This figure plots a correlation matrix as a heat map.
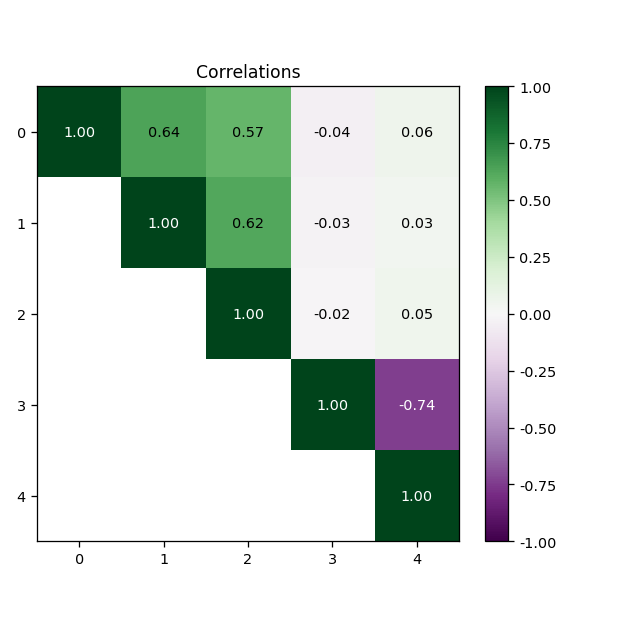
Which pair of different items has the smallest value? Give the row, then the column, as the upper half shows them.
3, 4
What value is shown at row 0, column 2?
0.57
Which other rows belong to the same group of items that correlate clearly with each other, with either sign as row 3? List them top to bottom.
4
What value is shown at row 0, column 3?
-0.04
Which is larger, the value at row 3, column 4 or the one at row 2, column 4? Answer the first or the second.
the second
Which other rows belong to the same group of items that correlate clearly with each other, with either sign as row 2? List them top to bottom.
0, 1
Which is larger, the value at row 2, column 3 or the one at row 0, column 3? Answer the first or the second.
the first
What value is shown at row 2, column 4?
0.05
